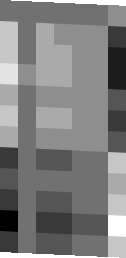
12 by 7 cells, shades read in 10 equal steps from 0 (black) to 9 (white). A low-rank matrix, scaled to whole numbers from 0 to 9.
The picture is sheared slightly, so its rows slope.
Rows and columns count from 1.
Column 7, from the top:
5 2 1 1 3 2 3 7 6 7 9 7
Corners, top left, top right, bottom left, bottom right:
4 5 2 7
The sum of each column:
54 49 53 52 53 53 53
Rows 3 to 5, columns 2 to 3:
4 6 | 5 6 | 4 5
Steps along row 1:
same same same same same up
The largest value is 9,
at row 11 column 7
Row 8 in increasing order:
2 3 3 4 4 4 7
